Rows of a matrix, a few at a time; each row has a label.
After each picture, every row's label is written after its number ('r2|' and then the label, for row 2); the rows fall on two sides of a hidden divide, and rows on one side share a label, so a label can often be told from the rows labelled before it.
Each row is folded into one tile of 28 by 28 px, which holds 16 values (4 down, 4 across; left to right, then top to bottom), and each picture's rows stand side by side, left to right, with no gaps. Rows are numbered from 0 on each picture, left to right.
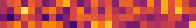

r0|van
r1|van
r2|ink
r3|van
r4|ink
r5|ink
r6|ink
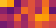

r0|ink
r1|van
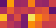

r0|ink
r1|van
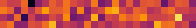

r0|ink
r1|van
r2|ink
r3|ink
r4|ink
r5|van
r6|ink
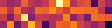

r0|van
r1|ink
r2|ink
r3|ink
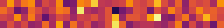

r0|ink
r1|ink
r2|ink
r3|ink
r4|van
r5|ink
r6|ink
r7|ink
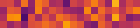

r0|ink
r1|van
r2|van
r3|ink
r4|ink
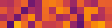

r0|van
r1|van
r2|ink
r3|van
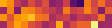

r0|van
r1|ink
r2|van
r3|ink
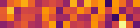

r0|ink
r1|van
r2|van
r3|ink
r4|ink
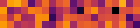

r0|ink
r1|ink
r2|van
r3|van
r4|ink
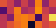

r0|van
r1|van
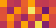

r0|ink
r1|ink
